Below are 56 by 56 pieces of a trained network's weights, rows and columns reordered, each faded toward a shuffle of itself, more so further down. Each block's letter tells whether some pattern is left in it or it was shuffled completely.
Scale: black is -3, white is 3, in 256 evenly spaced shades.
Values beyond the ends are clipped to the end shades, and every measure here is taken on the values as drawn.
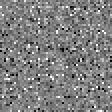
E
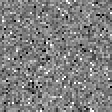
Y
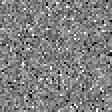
Y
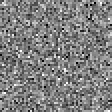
Y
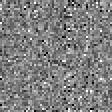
E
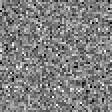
Y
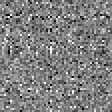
E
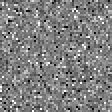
Y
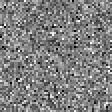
Y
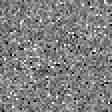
Y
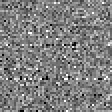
E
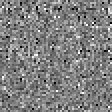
E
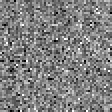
E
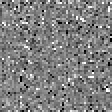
E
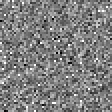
Y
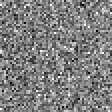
E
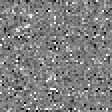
E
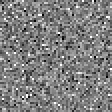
Y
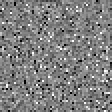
Y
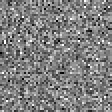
E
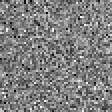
Y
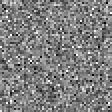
Y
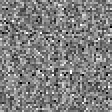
E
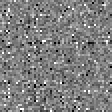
E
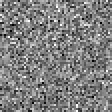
Y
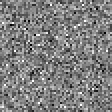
Y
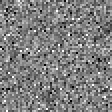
Y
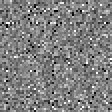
E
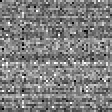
E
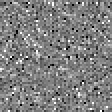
E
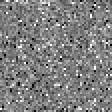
E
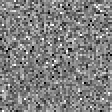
Y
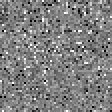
E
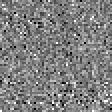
E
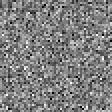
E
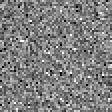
Y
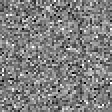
Y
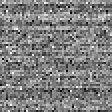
E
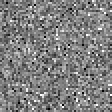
Y
